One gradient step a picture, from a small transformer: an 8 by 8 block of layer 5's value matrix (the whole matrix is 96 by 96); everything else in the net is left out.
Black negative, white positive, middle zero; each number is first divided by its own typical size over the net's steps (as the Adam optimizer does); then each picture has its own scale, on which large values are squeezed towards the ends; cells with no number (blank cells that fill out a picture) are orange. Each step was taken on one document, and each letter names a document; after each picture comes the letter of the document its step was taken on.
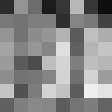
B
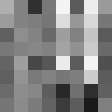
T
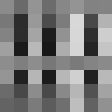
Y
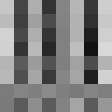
Y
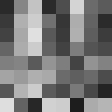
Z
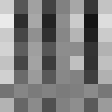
Y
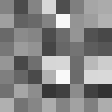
B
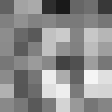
B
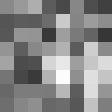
B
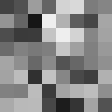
Z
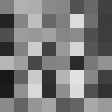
Z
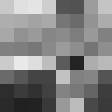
T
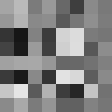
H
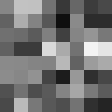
B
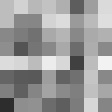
T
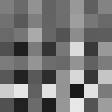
Y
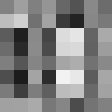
H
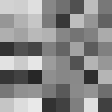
T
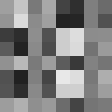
H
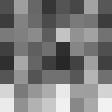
T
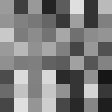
Y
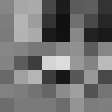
B
